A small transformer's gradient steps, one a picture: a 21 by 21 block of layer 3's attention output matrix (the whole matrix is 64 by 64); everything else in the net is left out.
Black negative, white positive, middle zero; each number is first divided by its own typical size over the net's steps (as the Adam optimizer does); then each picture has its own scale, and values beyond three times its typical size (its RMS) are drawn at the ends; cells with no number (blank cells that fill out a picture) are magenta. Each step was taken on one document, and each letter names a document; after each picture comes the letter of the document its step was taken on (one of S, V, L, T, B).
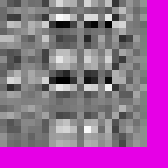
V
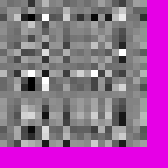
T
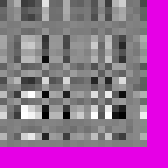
T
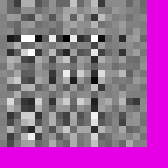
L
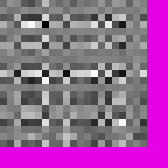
T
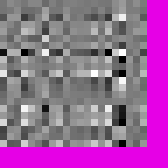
T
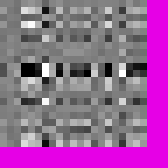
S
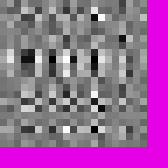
L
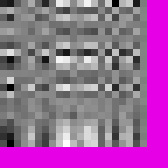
V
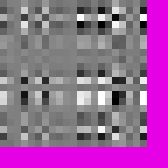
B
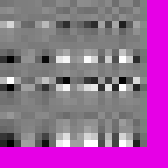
V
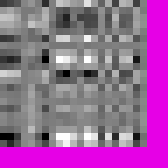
V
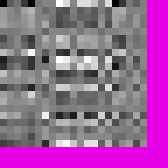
V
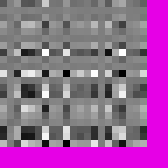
T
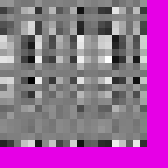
B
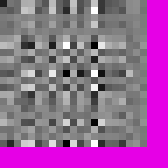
L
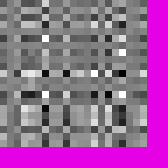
T
